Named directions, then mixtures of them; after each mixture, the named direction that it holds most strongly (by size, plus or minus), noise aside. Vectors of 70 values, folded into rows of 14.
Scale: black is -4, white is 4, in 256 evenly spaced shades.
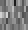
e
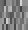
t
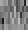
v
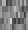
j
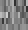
e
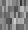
j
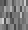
v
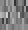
e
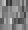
j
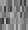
t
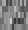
j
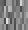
t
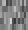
j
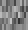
j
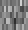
t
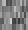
j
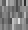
j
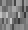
j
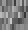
j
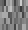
t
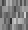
j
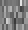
t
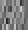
t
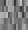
e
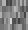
j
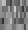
j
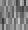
v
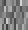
t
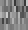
v
